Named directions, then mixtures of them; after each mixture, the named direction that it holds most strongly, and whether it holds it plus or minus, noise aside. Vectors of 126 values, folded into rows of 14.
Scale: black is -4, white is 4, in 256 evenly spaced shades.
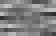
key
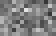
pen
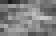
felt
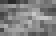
felt, plus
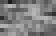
felt, plus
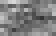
felt, minus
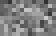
pen, plus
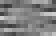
key, minus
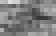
felt, minus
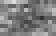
felt, minus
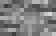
key, minus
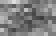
felt, minus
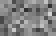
pen, minus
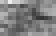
felt, minus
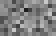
pen, minus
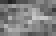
felt, plus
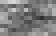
felt, minus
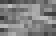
felt, plus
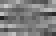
key, plus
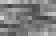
felt, minus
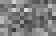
pen, plus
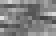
felt, minus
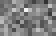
pen, plus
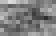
felt, minus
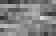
felt, plus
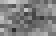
felt, minus
